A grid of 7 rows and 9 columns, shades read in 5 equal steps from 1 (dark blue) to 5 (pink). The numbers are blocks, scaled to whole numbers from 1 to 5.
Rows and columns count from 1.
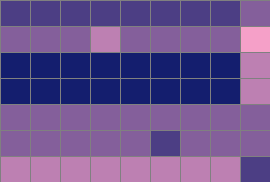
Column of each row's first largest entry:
9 9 9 9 1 1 1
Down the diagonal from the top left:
2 3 1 1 3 2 4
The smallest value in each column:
1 1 1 1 1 1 1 1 2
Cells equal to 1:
16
